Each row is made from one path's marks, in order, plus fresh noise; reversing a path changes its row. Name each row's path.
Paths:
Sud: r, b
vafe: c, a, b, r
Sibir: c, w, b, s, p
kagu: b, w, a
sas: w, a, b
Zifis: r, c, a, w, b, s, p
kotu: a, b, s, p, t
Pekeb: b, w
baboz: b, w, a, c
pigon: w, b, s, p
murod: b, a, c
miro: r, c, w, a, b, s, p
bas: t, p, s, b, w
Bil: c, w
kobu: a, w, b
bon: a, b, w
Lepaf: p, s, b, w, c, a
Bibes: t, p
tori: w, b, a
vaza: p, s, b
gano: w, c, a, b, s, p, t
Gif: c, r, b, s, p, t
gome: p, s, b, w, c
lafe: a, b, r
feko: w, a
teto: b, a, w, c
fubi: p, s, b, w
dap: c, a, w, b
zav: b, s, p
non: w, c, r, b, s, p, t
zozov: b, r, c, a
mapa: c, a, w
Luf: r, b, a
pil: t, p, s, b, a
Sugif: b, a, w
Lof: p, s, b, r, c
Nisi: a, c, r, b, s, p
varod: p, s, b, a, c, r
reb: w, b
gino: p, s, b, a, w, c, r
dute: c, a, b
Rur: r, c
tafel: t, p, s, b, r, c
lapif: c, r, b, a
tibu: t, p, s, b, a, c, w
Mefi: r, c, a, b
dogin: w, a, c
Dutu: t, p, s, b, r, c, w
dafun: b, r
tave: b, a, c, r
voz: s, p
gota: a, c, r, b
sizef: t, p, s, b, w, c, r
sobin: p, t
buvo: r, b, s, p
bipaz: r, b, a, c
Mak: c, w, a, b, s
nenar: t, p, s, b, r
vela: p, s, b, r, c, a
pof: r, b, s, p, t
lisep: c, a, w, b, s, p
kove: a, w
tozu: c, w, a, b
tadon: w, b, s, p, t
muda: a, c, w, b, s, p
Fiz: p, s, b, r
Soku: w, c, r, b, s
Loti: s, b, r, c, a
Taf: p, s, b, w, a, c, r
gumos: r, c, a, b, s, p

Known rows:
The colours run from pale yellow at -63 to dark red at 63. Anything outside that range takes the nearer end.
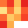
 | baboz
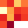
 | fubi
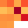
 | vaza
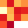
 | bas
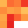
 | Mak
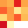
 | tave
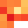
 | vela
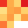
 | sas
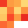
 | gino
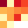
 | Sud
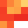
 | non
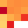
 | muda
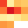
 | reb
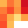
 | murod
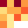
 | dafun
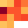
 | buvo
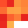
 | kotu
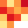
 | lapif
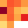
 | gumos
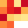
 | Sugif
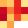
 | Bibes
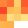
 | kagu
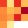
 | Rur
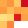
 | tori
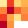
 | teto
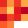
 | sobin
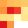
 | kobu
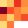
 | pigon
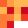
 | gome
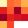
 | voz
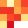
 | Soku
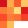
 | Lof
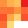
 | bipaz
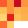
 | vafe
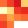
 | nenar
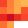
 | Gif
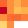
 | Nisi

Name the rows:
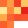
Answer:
sizef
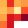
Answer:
Lepaf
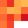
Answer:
gano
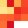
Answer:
pil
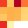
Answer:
lafe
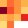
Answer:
Zifis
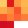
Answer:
tibu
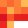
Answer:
pof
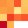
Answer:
varod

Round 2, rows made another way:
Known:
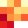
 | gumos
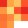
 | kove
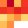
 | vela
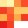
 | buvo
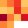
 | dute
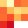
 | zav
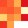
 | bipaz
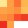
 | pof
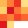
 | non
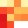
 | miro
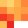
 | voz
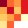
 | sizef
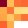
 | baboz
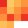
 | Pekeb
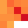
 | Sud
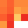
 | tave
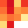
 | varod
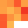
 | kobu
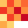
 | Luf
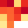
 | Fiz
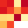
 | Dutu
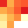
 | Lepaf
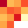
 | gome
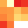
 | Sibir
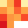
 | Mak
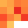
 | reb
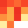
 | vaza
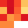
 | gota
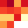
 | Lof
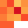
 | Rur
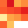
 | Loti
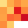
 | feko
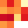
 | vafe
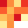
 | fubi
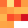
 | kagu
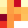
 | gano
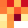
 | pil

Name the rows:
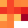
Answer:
zozov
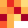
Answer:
Mefi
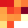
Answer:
gino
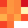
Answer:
murod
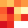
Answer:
Nisi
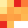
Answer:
tadon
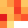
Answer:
sas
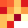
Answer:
tibu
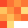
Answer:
dogin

